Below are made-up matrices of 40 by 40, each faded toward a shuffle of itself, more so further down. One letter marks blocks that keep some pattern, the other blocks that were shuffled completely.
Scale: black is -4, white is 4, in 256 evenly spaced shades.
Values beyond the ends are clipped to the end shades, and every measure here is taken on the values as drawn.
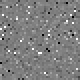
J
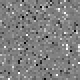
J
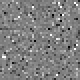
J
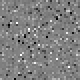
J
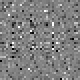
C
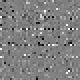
C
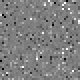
J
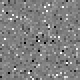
J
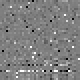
C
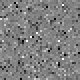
J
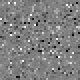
J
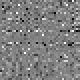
C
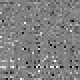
C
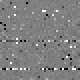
C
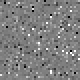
J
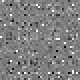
C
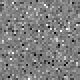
J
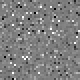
J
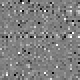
C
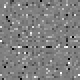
C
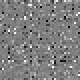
C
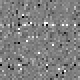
C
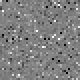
J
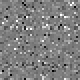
C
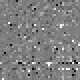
C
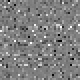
C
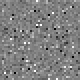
J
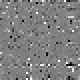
C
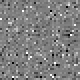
C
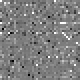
C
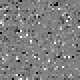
J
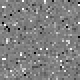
J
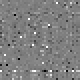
C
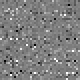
C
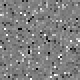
J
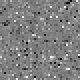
J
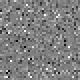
C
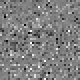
C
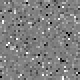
J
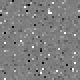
J
